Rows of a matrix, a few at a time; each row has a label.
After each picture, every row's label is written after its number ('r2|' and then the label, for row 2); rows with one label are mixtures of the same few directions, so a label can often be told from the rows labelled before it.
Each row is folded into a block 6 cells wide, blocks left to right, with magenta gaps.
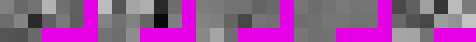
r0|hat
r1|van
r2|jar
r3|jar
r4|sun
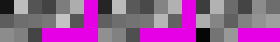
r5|van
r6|van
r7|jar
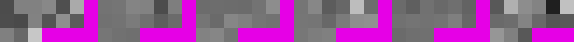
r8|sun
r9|van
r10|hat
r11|van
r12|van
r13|van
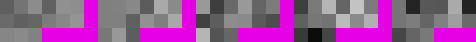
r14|sun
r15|sun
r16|jar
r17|jar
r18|van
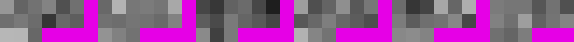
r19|jar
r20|van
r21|sun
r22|jar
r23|hat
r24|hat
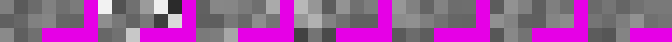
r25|jar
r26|van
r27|sun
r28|sun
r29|sun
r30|jar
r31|jar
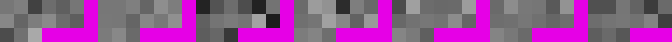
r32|jar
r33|sun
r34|van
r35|hat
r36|van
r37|van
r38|van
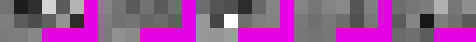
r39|hat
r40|jar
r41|hat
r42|van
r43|hat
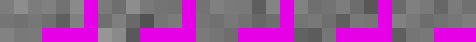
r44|van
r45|jar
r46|van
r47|hat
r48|jar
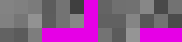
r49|hat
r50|sun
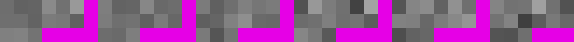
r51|hat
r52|hat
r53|jar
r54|van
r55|jar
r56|hat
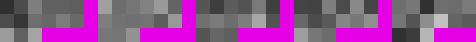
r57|sun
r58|van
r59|van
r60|sun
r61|jar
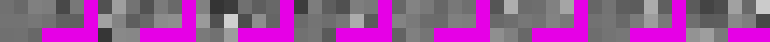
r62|van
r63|jar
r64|hat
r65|van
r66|jar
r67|van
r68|van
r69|hat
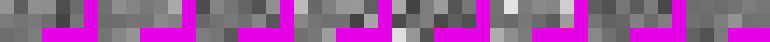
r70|van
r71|sun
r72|van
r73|van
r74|jar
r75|van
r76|sun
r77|jar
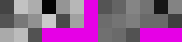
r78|hat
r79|van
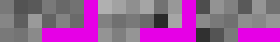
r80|hat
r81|van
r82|jar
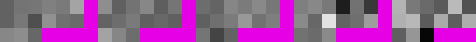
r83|hat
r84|jar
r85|jar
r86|hat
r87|sun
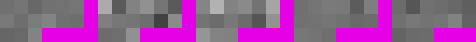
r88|jar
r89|van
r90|van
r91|van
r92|van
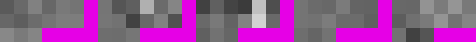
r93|sun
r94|hat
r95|van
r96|sun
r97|jar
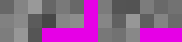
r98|jar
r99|hat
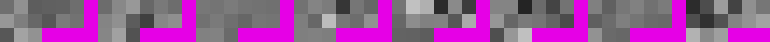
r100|jar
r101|jar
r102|jar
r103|hat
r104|hat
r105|jar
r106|jar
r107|sun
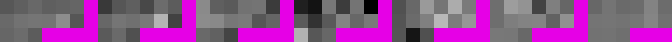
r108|van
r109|van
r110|sun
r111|sun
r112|jar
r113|hat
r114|van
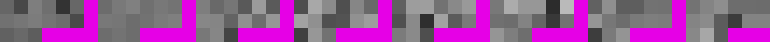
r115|van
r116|jar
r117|sun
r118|jar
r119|hat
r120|van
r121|jar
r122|jar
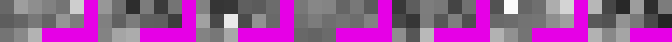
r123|sun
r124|jar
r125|hat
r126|hat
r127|sun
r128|van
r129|jar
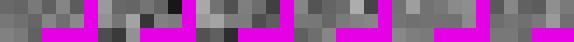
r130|sun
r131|hat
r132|sun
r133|van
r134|van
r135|van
